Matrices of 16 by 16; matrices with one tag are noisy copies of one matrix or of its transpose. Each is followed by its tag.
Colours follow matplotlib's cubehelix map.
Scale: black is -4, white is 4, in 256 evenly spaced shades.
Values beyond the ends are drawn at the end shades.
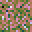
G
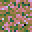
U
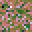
G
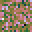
U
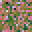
G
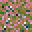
G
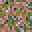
G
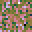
U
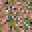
G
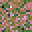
G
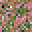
G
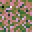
G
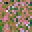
G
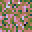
U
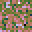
U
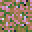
U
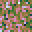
U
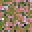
U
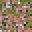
U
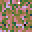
U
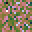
G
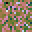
G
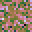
U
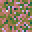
G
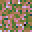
U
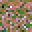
G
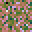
G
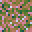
G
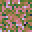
U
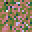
G
